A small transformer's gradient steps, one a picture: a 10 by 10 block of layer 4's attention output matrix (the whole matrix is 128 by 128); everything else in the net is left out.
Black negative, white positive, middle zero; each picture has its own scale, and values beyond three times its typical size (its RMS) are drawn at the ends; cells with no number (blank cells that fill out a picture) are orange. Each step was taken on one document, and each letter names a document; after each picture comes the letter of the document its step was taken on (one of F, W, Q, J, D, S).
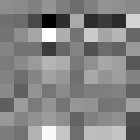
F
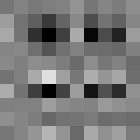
F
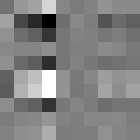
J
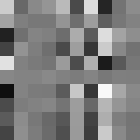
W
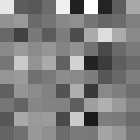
W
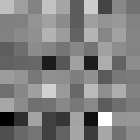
W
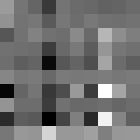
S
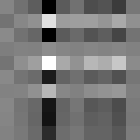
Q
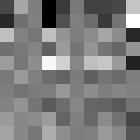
F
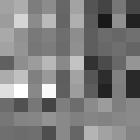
S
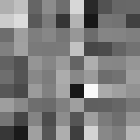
W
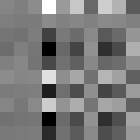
F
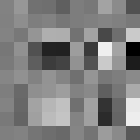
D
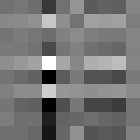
Q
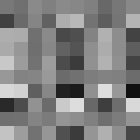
D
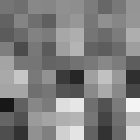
D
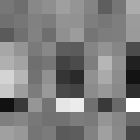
D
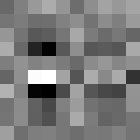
F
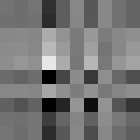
Q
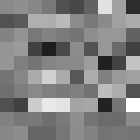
D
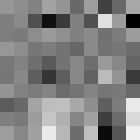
D
